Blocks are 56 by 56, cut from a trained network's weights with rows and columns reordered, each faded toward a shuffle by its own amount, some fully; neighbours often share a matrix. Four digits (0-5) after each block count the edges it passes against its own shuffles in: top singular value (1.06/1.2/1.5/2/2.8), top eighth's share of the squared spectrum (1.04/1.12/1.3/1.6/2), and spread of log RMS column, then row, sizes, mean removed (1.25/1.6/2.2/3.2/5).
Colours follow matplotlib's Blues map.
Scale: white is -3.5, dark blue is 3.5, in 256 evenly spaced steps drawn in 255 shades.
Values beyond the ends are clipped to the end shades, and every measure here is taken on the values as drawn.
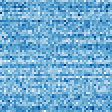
4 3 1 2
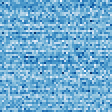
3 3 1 2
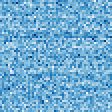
2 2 0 1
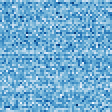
3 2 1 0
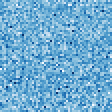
0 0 0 0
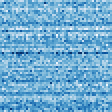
4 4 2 3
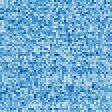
2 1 0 0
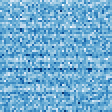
3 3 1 1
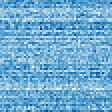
4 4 2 3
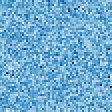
0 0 0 0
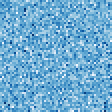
1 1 0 0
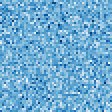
2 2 0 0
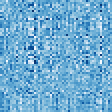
4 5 3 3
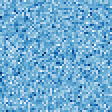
0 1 0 0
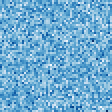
0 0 0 0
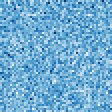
0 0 0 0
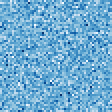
0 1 0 0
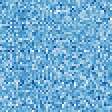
3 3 1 2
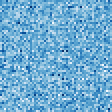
2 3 1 2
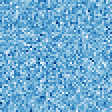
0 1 0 0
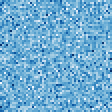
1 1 0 0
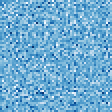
3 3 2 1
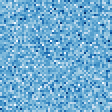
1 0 0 0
